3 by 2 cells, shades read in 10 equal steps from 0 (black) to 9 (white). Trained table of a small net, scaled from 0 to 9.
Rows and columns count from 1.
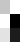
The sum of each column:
24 10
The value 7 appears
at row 1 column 1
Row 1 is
7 9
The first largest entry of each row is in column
2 1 1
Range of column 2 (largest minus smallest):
9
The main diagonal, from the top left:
7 0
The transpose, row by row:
7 9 8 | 9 0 1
